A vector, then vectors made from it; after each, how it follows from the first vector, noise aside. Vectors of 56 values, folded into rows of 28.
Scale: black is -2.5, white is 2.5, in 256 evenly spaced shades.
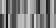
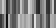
copied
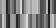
reversed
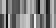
copied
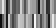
copied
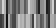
copied
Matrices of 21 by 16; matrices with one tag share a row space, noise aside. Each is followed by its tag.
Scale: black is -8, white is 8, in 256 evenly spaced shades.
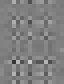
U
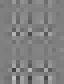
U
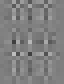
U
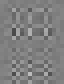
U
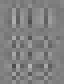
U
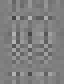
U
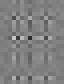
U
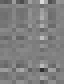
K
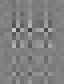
U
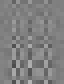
U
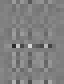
U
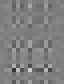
U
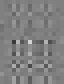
U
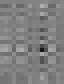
K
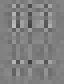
U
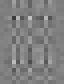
U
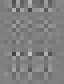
U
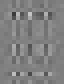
U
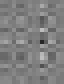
K
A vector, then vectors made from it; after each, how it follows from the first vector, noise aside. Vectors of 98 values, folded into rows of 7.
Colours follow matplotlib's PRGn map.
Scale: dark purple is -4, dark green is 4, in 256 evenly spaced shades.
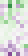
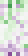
copied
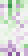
copied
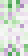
sign-scrambled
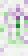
wrapped around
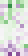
copied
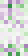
sign-scrambled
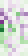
wrapped around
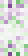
sign-scrambled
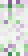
sign-scrambled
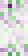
sign-scrambled
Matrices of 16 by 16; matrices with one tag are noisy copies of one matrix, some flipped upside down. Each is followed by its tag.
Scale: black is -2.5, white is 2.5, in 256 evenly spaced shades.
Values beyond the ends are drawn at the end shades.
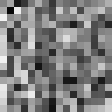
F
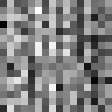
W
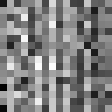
W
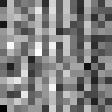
W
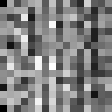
W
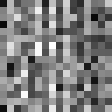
W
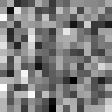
F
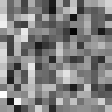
F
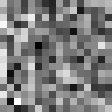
F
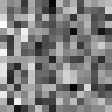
F
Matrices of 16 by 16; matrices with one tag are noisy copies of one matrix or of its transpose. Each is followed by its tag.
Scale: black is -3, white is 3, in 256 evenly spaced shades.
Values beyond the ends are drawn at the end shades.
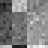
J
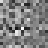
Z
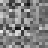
Z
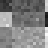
J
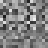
Z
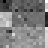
J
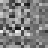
Z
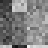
J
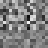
Z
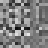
Z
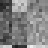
J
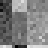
J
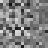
Z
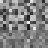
Z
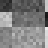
J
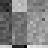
J
